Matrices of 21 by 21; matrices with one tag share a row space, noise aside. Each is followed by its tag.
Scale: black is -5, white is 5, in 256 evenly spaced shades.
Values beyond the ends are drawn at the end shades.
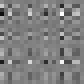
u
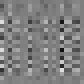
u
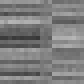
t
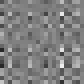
u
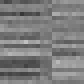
t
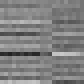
t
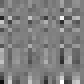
u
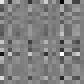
u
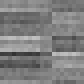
t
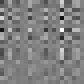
u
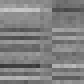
t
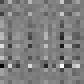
u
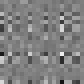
u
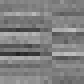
t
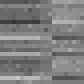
t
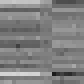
t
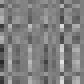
u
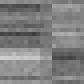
t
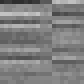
t
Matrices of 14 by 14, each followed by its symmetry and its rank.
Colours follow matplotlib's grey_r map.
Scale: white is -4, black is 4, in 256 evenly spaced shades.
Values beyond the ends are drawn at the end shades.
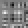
antisymmetric, rank two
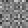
antisymmetric, rank two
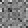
symmetric, rank three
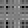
symmetric, rank one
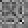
symmetric, rank three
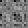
symmetric, rank three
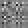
antisymmetric, rank two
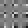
symmetric, rank one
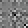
symmetric, rank three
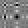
symmetric, rank one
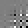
symmetric, rank one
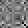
symmetric, rank three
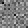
symmetric, rank three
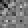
symmetric, rank three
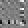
antisymmetric, rank two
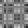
symmetric, rank one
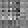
antisymmetric, rank two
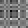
symmetric, rank one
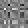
antisymmetric, rank two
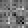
symmetric, rank three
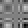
symmetric, rank one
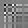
symmetric, rank one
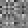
antisymmetric, rank two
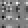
antisymmetric, rank two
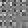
antisymmetric, rank two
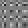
symmetric, rank one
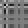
symmetric, rank one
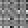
antisymmetric, rank two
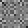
symmetric, rank three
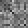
symmetric, rank three
